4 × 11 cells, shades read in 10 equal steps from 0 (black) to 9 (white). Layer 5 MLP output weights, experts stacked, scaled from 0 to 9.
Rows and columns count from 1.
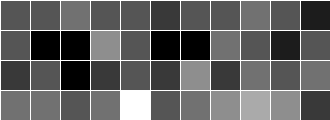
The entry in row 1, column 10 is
3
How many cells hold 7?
0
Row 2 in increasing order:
0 0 0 0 1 3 3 3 3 4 5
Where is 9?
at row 4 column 5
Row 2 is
3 0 0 5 3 0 0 4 3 1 3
